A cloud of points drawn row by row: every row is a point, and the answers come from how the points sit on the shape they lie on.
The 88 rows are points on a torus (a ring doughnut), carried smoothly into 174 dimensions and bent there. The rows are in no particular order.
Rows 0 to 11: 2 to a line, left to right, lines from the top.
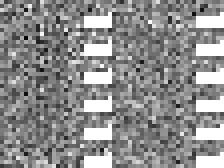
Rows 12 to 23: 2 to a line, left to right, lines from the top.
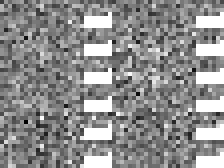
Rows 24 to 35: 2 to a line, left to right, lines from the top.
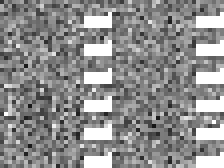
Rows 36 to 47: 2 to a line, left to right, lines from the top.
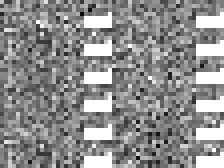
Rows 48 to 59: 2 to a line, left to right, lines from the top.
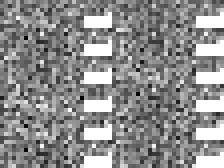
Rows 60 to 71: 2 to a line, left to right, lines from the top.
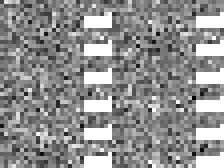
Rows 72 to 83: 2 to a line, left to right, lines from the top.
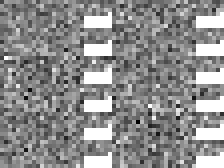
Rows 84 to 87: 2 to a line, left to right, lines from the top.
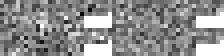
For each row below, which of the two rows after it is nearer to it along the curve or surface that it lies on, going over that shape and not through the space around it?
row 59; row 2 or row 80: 2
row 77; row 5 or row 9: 9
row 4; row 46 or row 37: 46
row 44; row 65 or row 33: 65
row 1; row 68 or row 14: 68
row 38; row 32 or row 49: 32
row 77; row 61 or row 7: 61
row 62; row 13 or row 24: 24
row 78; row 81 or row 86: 81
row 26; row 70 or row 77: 77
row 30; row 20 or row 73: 20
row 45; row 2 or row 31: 2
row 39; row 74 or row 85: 85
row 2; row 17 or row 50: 50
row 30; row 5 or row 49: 5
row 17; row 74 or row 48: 48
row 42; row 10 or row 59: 10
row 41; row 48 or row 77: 77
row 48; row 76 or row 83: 76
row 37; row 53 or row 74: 74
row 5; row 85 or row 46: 46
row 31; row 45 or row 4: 4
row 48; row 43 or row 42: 42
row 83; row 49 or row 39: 49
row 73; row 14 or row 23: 23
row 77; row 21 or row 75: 75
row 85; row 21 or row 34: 21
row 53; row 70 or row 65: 65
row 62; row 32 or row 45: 45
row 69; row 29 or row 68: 68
